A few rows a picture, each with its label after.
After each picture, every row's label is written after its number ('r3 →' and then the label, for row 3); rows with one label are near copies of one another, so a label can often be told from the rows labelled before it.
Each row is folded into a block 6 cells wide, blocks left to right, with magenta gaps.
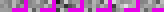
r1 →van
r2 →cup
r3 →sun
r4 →cup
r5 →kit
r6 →cup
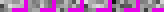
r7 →kit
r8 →van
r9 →cup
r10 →kit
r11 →sun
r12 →cup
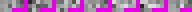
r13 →van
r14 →sun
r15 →cup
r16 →van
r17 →kit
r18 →kit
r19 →van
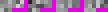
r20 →cup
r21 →sun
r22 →van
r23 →van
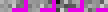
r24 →van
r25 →van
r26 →sun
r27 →cup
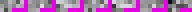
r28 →cup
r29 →van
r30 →kit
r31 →cup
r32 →kit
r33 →van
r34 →sun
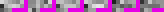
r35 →kit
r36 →cup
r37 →kit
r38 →kit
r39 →sun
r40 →sun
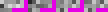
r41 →kit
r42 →sun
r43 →cup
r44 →cup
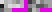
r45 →kit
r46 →sun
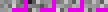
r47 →van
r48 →sun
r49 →cup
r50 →cup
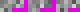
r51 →cup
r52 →van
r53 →cup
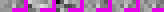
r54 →van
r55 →kit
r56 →sun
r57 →van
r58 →van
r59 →van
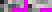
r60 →sun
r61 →kit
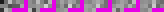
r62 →sun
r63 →cup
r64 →van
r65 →van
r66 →cup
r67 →van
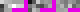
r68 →kit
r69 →sun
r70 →van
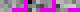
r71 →van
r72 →sun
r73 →kit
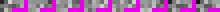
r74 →sun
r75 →van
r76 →van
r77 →cup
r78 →cup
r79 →van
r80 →sun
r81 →sun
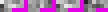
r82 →kit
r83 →van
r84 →kit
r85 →sun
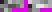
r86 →sun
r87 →kit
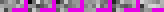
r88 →cup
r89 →sun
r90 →sun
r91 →van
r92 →sun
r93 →kit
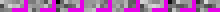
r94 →kit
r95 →cup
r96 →sun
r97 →van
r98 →van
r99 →kit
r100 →sun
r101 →sun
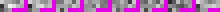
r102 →kit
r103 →kit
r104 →cup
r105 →van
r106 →cup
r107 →cup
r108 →sun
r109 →kit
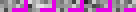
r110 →cup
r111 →kit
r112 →cup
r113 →sun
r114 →cup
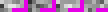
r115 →kit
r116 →sun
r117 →kit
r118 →cup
